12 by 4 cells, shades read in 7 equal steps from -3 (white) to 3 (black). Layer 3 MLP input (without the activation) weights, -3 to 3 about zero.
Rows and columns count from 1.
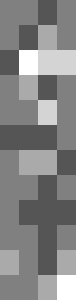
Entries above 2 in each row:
0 0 0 0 0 0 0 0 0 0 0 0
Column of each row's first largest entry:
3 2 1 3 1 1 4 3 2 3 3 1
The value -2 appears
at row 3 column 3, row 3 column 4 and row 5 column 3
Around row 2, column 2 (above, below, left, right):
0 -3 0 -1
